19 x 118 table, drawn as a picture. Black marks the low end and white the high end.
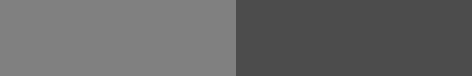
It is made of 1 by 2 panels. Panel 1,1: middling, flat. Panel 1,2: low, flat.
